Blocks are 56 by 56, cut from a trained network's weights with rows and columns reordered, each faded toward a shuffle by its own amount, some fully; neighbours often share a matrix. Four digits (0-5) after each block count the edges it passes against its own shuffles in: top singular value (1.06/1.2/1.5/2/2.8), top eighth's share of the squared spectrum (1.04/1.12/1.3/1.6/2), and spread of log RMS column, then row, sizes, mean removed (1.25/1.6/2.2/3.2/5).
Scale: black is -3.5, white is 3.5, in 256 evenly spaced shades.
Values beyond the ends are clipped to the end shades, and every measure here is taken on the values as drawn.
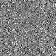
3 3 1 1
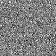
3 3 1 1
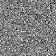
3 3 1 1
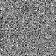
3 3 1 1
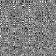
4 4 2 2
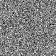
2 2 0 0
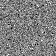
0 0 0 0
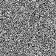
0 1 0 0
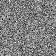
0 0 0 0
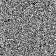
0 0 0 0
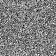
0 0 0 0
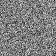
0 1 0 0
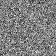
0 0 0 0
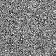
2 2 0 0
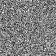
0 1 1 0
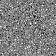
2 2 0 0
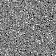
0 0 0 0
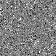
2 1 0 0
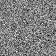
0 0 0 0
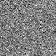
2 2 0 0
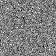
0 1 0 0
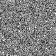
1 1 0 0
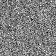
1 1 0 0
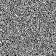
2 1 0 0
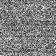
2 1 0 0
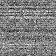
4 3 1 2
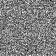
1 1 0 0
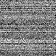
4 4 1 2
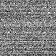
3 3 0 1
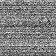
4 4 0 2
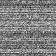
4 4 0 2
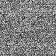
1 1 0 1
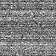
4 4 1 2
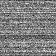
4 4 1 2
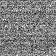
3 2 0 1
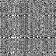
4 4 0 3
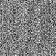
3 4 1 1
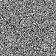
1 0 0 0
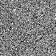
1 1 0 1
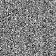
2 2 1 0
